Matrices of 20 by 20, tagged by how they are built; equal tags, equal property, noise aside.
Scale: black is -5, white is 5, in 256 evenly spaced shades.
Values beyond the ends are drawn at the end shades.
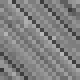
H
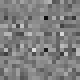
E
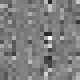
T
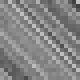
H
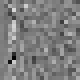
T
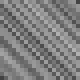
H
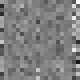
T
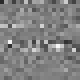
E
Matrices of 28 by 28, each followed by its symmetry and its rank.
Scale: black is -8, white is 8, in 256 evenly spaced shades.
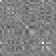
symmetric, rank five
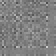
symmetric, rank three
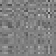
neither, rank three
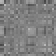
symmetric, rank three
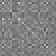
symmetric, rank five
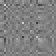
symmetric, rank three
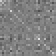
symmetric, rank five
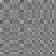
symmetric, rank three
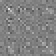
symmetric, rank five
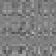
neither, rank three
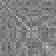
symmetric, rank five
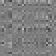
neither, rank three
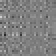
neither, rank three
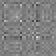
symmetric, rank three
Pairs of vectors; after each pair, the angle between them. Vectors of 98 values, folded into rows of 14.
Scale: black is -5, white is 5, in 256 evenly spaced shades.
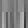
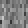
partly aligned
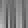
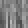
nearly opposite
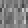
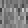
nearly parallel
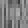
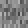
partly opposed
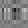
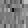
partly aligned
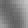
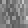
partly aligned
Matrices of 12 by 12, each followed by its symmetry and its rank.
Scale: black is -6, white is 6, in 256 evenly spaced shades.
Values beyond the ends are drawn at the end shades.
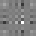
symmetric, rank one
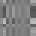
neither, rank one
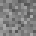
antisymmetric, full rank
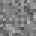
antisymmetric, full rank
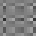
neither, rank one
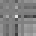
symmetric, rank one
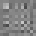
symmetric, rank two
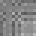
symmetric, rank two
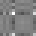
symmetric, rank one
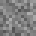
antisymmetric, full rank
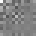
symmetric, rank two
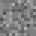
antisymmetric, full rank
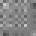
symmetric, rank two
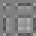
symmetric, rank one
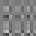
neither, rank one
